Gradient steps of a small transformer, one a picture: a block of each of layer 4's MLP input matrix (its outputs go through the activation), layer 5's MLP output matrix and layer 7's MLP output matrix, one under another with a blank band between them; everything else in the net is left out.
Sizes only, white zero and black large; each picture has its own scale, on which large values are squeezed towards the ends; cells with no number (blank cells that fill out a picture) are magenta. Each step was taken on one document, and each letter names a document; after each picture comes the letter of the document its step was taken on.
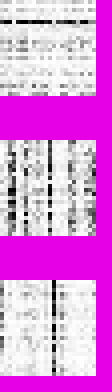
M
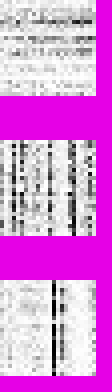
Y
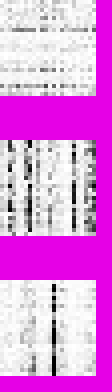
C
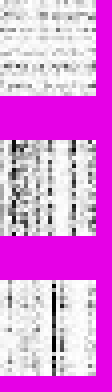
Y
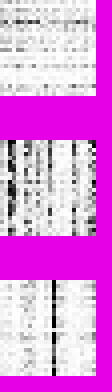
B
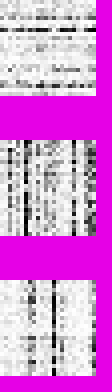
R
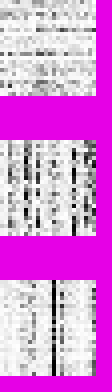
R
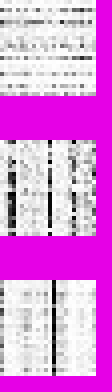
M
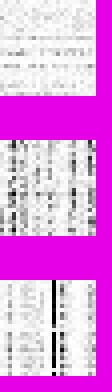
Y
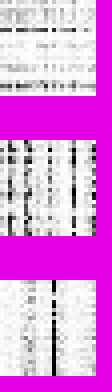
C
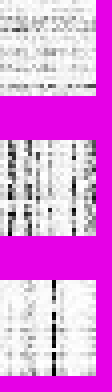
B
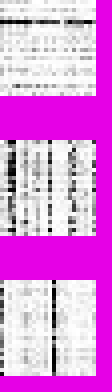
M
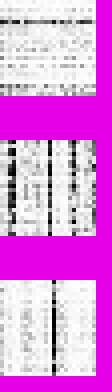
M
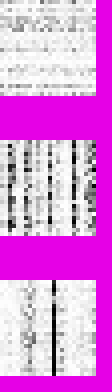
B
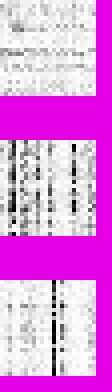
Y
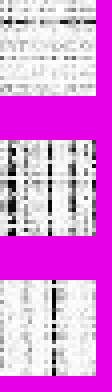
M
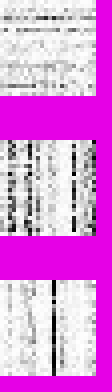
C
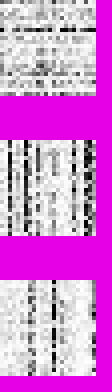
R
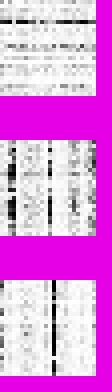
M
